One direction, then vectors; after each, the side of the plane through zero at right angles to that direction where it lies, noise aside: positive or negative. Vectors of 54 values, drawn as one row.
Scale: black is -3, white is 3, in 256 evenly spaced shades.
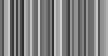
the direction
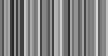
positive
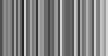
positive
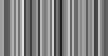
negative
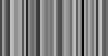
negative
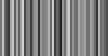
negative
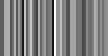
positive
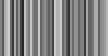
positive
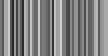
positive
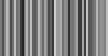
positive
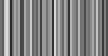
positive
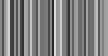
positive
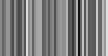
positive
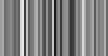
negative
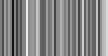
positive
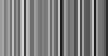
negative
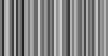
positive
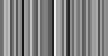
positive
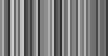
negative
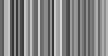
positive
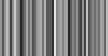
positive
